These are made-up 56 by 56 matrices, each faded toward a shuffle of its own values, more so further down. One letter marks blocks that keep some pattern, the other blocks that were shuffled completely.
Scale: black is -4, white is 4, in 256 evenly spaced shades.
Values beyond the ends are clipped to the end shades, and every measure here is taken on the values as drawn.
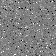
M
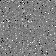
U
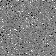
U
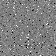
U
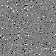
U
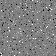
M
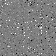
U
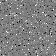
M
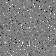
U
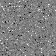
U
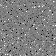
M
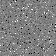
M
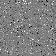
U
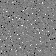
M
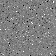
M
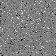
U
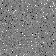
U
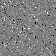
M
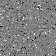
M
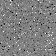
M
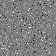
M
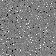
U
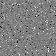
M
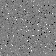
M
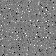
U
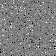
M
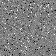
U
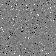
M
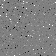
M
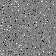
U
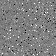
M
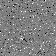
M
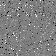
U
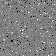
U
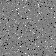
M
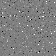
U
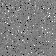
U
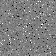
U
